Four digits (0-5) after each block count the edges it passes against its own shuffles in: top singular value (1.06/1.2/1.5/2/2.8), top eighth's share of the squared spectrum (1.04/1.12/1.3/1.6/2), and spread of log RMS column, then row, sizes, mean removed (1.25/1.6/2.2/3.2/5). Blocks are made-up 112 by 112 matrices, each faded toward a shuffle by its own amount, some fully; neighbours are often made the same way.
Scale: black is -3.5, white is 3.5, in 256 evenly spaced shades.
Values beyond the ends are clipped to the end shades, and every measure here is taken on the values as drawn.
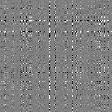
5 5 4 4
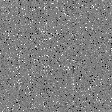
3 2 1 1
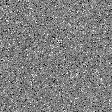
2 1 0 0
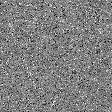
1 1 0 0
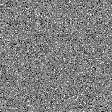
3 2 0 0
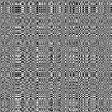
5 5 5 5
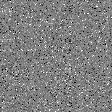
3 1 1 0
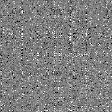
4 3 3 2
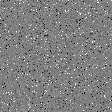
2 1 0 0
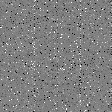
3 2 1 0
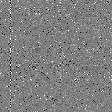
4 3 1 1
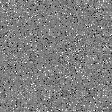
3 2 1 0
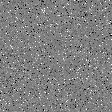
2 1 0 0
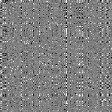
5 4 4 3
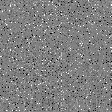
3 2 1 0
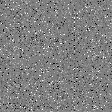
3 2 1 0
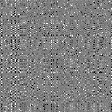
5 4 3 3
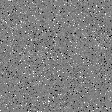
2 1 0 0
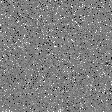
2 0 0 0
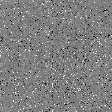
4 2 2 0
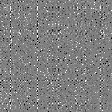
5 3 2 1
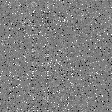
3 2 1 0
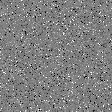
2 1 0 0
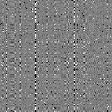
5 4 3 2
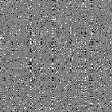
5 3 3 2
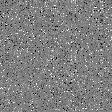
3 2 1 0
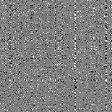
5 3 3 2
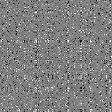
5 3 2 2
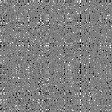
5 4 3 2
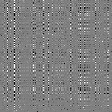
5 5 4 3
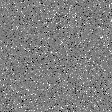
0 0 0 0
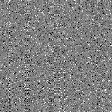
4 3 2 1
